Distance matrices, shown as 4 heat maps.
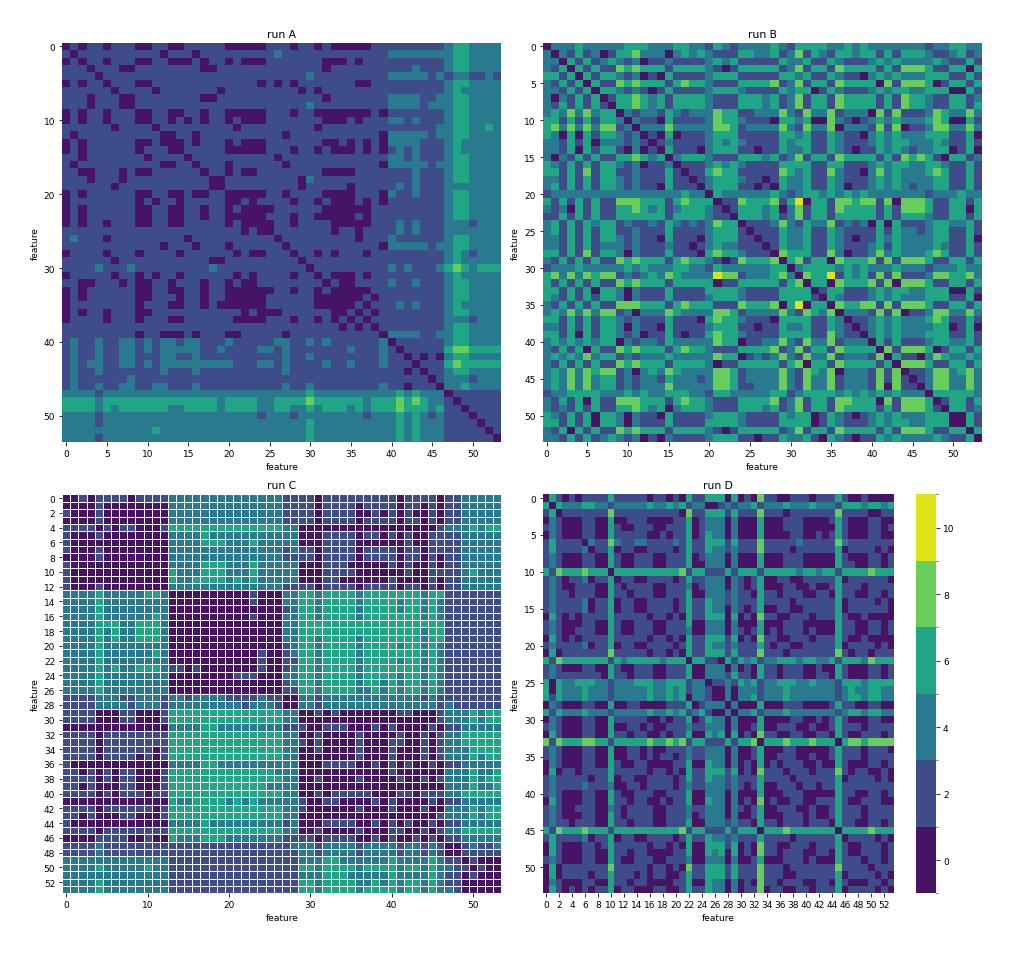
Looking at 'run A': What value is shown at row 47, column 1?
4
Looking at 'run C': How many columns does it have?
54
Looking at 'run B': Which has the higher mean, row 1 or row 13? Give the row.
1
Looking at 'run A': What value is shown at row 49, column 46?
6
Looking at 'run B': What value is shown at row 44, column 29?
8
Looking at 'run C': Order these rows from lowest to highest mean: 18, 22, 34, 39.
39, 34, 22, 18
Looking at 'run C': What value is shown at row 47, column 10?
2
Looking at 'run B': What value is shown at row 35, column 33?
6
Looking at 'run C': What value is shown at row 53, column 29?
6
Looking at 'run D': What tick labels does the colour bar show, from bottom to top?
0, 2, 4, 6, 8, 10
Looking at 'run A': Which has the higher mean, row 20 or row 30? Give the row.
30
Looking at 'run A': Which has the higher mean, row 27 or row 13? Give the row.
27
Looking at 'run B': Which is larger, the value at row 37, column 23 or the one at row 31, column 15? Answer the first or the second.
the second
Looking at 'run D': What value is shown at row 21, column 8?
2
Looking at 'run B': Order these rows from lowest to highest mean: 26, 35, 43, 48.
26, 43, 48, 35
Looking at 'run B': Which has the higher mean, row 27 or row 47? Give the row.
47
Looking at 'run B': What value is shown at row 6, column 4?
2
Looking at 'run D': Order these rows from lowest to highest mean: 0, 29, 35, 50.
35, 0, 50, 29
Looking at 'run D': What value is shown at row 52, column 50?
2
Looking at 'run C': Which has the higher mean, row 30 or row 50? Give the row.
50
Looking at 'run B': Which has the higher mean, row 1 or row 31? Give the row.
31
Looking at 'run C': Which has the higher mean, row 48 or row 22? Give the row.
22
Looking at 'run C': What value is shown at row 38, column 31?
2
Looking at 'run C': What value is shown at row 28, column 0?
2
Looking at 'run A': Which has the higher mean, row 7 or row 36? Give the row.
7
